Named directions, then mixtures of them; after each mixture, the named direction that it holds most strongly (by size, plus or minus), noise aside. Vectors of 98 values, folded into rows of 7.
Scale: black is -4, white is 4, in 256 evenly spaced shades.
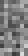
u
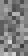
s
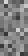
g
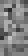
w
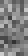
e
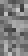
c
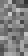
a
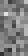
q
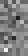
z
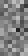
g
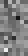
z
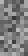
s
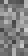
q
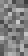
a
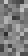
g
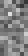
a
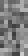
u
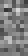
w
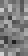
e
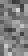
c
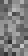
s
